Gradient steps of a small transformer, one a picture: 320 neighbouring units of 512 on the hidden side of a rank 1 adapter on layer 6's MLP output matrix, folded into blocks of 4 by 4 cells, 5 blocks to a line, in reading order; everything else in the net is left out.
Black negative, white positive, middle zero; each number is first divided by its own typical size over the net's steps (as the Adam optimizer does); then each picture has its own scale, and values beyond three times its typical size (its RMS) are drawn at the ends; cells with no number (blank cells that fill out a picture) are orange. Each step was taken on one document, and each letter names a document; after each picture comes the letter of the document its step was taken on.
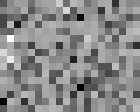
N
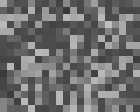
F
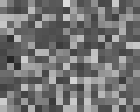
N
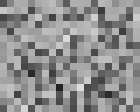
F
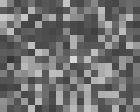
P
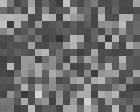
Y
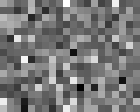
N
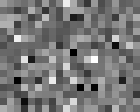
N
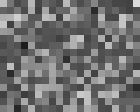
Y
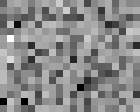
N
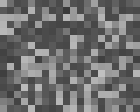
F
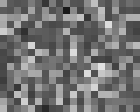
F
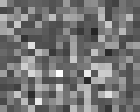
P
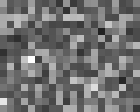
F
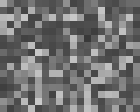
P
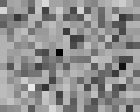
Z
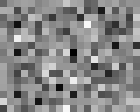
F
